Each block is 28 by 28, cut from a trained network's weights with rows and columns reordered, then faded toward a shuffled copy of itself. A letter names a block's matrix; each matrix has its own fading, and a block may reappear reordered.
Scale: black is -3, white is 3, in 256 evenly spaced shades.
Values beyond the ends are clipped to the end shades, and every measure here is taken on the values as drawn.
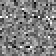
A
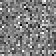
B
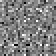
A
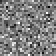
B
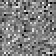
B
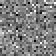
B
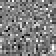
B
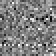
A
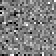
A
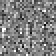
B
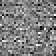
A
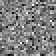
B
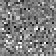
A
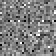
A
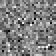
A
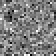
A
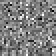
B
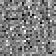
B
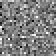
B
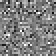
A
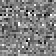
A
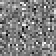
B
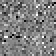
A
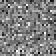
A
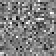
A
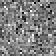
B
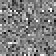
A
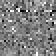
A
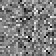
B
